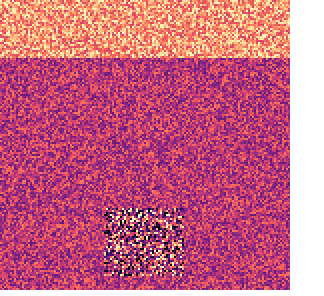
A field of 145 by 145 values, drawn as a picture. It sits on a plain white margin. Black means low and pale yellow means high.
Roughest part: bottom middle. Stripes: none. Odd patch: rougher, in the bottom middle. Seam: horizontal, 20% of the way down, the top part higher.
